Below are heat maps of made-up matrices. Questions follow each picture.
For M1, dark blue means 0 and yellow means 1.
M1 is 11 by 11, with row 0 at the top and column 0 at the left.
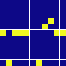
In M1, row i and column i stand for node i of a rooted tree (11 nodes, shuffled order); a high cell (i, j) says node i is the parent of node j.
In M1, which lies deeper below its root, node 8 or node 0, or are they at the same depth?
node 8
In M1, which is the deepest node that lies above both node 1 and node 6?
10
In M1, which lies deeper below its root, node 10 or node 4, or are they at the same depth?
the same depth
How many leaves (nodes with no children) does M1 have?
7
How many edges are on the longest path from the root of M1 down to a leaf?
2
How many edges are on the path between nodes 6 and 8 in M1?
4
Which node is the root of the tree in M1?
5
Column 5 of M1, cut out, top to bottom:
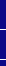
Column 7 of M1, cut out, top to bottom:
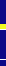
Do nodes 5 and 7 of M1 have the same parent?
no
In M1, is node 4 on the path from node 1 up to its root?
no
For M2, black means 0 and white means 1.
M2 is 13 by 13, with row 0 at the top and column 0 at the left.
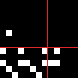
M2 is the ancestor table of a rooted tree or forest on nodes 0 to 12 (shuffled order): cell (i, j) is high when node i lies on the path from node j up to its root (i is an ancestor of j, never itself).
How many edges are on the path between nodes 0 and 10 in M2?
2
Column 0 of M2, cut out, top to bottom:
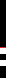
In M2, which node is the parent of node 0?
8
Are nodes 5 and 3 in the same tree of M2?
no
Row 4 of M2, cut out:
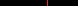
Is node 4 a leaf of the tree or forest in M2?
yes
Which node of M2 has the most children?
8
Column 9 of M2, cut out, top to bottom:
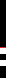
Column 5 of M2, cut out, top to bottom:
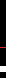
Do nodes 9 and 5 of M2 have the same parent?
no
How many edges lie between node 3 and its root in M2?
2
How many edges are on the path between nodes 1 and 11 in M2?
2
